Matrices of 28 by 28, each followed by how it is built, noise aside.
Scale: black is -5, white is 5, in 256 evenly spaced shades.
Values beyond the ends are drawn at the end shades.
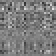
low rank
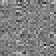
low rank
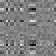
low rank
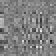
low rank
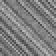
Toeplitz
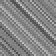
Toeplitz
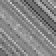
Toeplitz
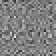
low rank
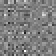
low rank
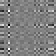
low rank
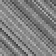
Toeplitz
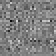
low rank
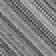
Toeplitz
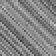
Toeplitz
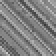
Toeplitz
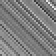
Toeplitz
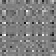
low rank
